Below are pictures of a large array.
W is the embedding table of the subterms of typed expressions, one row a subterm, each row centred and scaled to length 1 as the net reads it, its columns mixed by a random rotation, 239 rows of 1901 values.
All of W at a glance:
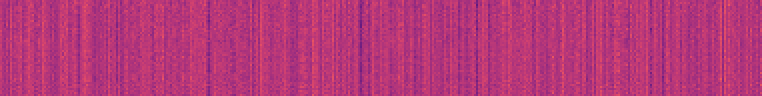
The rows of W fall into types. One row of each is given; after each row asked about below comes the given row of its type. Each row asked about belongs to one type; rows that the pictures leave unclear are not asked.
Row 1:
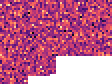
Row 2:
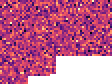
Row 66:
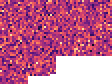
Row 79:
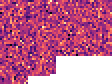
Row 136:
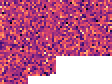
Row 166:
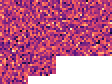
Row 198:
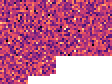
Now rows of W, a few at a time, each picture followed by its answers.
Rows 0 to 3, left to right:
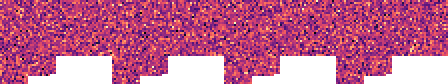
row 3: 66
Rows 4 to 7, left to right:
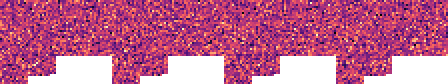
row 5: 166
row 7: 66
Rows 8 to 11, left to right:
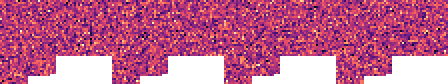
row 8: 66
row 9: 1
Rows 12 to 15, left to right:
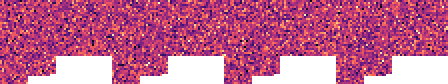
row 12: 198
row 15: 136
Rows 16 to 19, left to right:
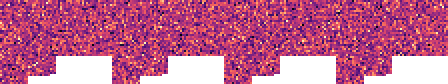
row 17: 79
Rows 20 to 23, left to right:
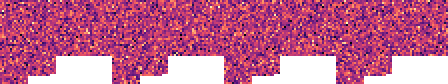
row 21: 79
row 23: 2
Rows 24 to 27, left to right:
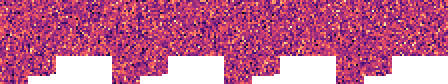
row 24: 136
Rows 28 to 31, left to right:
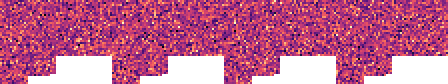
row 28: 66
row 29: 1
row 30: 79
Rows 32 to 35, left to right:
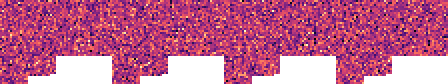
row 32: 66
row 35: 198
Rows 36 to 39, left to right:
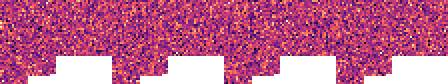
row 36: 198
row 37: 198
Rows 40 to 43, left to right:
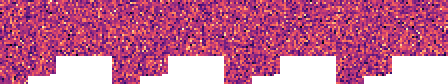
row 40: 79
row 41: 66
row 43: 136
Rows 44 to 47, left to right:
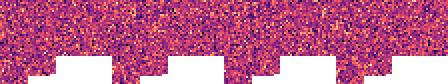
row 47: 198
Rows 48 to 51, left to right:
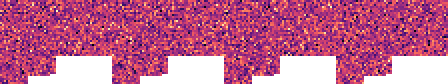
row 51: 198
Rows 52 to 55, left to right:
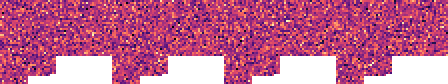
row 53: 136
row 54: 166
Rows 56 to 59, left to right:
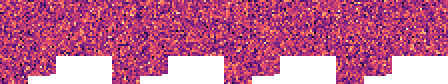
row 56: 79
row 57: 1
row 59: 66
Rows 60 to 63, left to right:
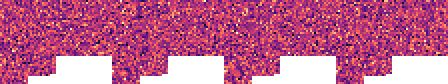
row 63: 66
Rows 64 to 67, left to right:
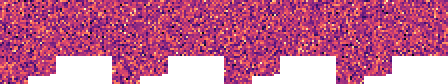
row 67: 79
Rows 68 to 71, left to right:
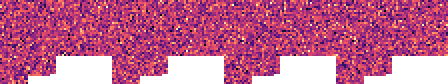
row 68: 79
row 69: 198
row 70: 1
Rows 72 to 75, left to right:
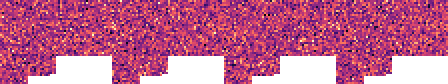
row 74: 66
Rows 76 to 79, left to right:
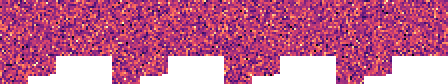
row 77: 2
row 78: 166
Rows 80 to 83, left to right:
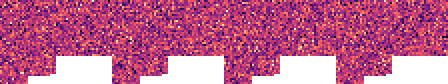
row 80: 2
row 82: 66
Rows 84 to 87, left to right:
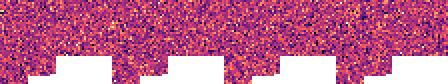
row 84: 79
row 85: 198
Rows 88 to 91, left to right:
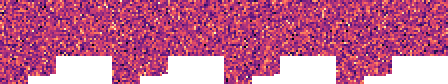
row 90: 79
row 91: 198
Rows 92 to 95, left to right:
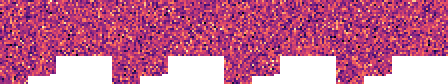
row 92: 79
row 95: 198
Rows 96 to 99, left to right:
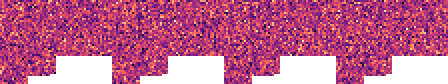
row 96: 136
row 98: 66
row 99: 66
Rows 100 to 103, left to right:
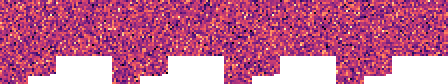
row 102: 166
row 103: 2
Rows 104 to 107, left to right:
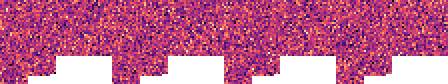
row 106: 136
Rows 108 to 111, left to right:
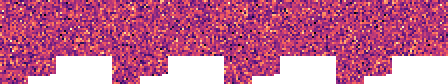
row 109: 136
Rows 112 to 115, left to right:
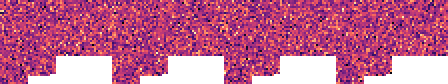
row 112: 79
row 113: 136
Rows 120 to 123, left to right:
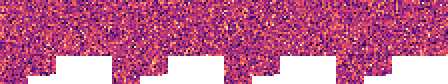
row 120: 136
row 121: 79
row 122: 166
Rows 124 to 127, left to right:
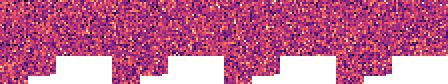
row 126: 79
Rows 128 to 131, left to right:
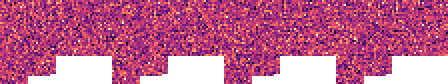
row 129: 2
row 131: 1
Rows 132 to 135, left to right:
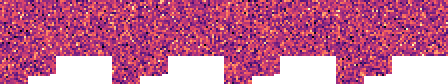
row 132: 166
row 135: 166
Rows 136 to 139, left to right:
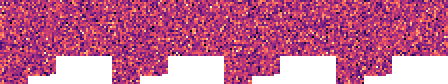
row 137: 198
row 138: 1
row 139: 79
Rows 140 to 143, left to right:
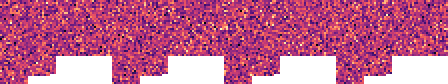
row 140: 2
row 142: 166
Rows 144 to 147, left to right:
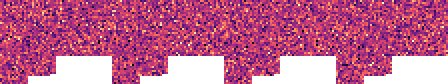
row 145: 166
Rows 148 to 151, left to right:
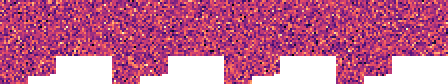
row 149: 198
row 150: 198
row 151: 166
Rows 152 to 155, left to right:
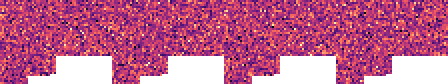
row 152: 136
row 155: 1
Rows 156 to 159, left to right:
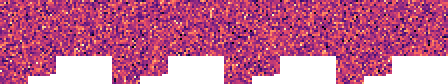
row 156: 66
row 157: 79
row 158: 166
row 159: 198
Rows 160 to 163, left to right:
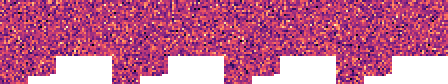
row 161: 1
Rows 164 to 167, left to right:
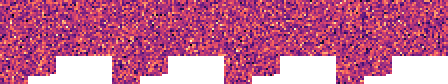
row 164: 79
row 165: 66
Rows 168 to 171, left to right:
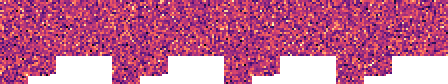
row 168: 166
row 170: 166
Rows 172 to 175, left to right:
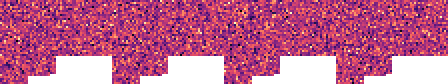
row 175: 1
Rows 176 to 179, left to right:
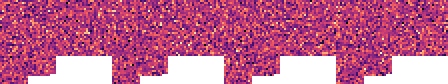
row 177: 166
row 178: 166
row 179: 136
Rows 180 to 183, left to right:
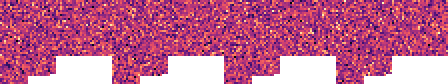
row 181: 166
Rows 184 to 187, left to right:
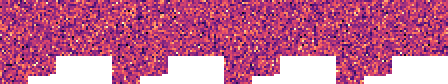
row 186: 66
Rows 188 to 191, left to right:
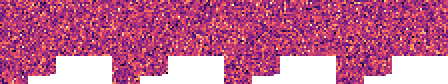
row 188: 79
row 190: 1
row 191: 66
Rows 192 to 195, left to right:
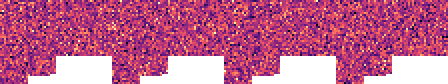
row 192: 66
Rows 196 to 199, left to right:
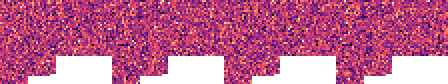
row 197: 79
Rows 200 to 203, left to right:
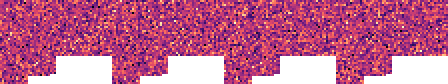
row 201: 166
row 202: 1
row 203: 1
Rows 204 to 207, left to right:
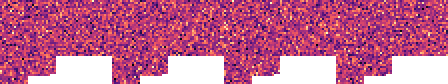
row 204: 2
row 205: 79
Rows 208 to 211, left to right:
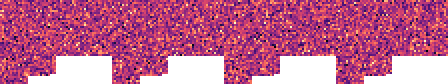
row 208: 166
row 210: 1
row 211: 66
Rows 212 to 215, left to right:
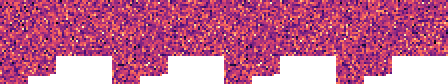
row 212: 2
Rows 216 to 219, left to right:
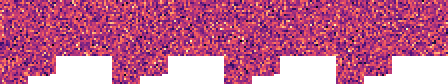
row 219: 166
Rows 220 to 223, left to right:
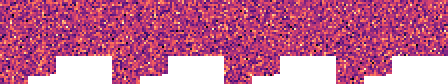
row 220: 79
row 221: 1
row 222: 166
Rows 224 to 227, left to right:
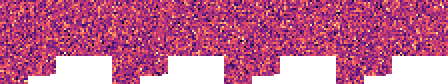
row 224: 198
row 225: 136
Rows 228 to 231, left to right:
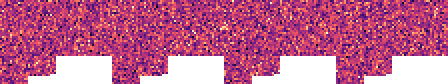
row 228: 66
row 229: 136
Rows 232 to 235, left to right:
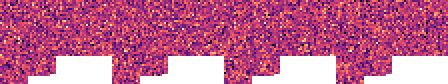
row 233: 166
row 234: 66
